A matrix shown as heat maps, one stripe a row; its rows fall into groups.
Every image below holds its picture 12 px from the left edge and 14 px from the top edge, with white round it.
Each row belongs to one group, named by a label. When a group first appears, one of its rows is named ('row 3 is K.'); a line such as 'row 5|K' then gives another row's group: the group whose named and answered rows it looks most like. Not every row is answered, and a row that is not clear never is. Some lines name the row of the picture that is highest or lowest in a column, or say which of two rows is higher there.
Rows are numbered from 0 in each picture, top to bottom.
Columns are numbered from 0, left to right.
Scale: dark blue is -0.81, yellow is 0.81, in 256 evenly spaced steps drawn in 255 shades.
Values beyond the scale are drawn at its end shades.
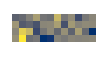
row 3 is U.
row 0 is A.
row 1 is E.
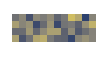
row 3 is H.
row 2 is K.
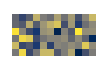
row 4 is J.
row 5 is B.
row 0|A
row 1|K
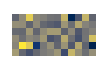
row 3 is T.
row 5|E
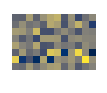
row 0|K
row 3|E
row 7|K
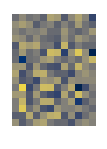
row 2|T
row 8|H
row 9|E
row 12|B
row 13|U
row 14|K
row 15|H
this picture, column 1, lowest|6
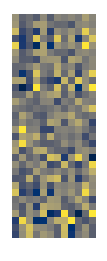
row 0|J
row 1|H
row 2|J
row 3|A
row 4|J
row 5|H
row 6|E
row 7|A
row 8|A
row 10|A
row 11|K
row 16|U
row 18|U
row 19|H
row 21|T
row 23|K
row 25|J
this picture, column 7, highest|28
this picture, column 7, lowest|20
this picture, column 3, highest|10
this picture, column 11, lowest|20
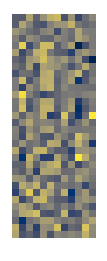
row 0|K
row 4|B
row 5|H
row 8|E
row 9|B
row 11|U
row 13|B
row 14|T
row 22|E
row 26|H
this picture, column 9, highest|20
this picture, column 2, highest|25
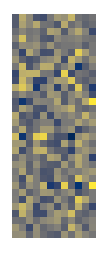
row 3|U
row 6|E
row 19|H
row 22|U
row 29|K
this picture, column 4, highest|17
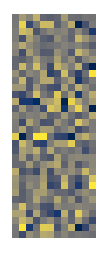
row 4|U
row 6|A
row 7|U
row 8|T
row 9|B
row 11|A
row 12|E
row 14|T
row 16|B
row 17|H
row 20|U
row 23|T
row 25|H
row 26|A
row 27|U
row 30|B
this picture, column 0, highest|17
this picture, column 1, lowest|17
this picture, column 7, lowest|12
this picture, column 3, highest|17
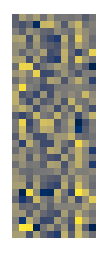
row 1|E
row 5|T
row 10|U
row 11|J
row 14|A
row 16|B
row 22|E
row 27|J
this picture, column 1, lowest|25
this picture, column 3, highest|8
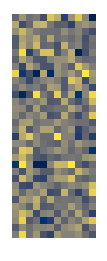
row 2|U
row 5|B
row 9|E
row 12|T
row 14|T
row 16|B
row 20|U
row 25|T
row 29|U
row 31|U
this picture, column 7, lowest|0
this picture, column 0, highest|8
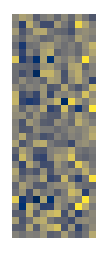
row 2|H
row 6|J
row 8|E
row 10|T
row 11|J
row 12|E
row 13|T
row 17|U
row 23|T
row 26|J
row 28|K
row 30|K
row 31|T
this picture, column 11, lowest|9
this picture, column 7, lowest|12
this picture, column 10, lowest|25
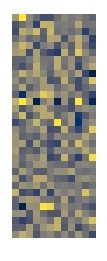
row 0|U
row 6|A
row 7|A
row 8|U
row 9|T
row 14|B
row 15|A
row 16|T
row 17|J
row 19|J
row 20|T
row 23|H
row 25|J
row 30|K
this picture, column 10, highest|25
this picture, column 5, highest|27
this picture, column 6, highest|15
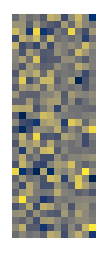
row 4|J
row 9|B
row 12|K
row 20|U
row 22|J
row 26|U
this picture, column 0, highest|22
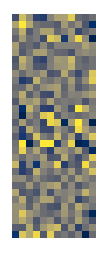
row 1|U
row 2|B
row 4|J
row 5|H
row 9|A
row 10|K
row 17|A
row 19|U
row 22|A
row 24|K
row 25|J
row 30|K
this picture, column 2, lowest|18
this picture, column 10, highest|21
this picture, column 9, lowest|18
